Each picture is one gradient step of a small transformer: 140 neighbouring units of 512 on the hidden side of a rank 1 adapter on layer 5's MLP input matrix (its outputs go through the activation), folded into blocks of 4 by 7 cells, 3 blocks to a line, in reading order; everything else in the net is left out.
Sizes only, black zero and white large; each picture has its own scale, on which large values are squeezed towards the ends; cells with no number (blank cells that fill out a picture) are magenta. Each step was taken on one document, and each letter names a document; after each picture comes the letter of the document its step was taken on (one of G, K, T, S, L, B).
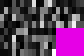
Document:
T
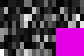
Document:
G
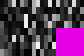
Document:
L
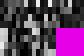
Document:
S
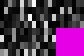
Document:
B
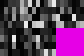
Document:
T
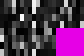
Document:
B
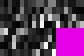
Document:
T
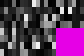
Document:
L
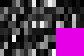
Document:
T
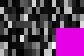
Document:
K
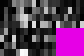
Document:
G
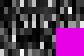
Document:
G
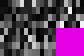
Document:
K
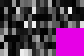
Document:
G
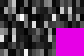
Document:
L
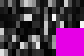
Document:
B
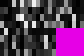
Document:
T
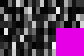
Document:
K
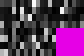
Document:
B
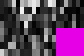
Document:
B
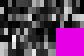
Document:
K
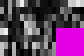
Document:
S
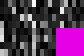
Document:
B
